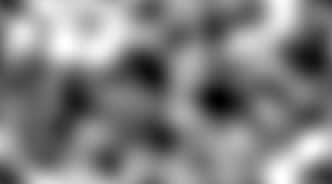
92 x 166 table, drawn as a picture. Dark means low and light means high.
No single row or column stands out from its neighbours. The ninth with the highest average is the top left. The texture varies smoothly and slowly. No lone cell stands out from its neighbours.
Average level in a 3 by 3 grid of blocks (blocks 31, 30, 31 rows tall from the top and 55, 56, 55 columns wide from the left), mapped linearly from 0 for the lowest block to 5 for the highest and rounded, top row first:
522 | 000 | 213
